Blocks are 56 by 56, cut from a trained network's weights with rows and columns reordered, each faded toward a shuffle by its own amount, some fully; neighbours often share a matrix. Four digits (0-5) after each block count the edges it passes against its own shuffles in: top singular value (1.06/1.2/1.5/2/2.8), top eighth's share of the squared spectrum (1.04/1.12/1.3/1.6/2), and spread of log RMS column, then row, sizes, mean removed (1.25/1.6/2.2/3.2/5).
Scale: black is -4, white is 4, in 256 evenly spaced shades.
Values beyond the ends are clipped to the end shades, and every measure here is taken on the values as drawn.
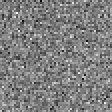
0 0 0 0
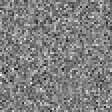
1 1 0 0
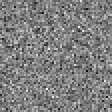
1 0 0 0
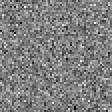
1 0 0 0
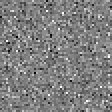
0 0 0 0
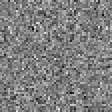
3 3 1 1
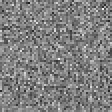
2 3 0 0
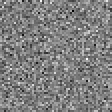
2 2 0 0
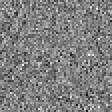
2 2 1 1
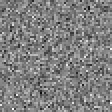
0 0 0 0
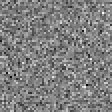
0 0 0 0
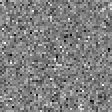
0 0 0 0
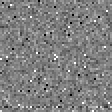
1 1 0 0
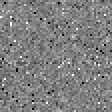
1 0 0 0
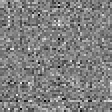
3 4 2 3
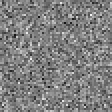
1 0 0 0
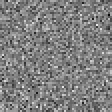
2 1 0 0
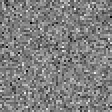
0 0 0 0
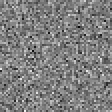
1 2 0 1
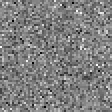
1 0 0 0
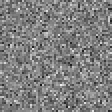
2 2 0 1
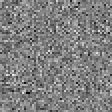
3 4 0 2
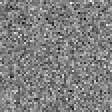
1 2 0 1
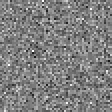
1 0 0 0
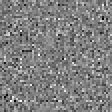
3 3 1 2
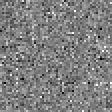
2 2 0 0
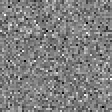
1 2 0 1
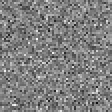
2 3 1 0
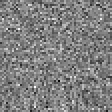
2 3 0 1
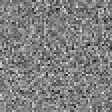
2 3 1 2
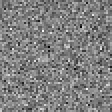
1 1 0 0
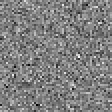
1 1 0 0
